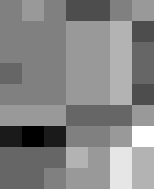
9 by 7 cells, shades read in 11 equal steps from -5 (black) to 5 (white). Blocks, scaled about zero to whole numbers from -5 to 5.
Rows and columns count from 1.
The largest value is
5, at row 7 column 7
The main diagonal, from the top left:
0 0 0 1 1 -1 5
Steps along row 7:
down up up same up up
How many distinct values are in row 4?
4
